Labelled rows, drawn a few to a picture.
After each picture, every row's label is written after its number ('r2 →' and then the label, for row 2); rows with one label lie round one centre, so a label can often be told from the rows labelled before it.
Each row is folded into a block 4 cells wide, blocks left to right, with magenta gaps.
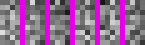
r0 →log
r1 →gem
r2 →gem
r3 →log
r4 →log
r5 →gem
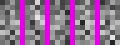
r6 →log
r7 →log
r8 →gem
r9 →log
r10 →log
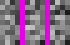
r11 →gem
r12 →gem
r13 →gem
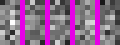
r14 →log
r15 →gem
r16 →gem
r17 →log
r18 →gem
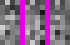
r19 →gem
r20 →gem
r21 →gem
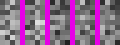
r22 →log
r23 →log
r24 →gem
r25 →gem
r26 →gem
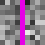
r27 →gem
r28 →log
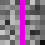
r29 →log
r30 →gem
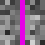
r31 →gem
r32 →gem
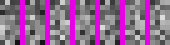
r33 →gem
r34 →gem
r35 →log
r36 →gem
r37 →gem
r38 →log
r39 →log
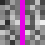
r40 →log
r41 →log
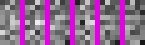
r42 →log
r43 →log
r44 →gem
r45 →log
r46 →gem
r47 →gem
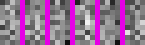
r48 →log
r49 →log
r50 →gem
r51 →log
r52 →gem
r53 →log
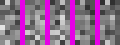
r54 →gem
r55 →log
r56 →log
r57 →gem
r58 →gem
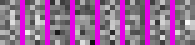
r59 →log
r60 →log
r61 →gem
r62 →gem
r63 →log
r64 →gem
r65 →log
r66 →log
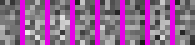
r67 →gem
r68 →log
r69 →log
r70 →gem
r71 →gem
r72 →gem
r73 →log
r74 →gem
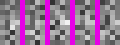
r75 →log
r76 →log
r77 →log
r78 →log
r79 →log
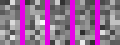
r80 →log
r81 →log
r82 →gem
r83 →gem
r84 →log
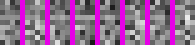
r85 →gem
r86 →log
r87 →gem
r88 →gem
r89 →gem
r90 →log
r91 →gem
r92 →log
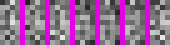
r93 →log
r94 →log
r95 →log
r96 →gem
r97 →gem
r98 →gem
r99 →log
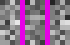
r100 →log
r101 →gem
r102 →log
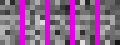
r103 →gem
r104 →log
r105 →gem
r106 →gem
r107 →gem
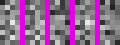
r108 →log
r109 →log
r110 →gem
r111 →log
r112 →gem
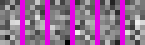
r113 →log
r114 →log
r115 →gem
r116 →log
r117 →gem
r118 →log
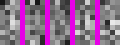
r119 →log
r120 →gem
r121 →gem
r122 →log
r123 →log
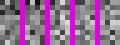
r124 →gem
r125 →gem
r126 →log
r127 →log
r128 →log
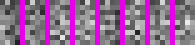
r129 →gem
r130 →gem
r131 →log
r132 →log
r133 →gem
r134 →log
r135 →log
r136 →log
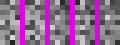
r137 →log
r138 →log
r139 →gem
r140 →gem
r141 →gem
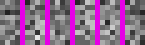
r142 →gem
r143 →log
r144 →gem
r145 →log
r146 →log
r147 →gem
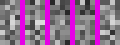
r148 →log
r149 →log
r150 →gem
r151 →gem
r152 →log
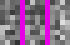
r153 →gem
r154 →gem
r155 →log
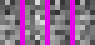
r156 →gem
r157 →log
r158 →gem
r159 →gem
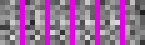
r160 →log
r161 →log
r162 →log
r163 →log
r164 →log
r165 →gem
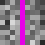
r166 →log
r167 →gem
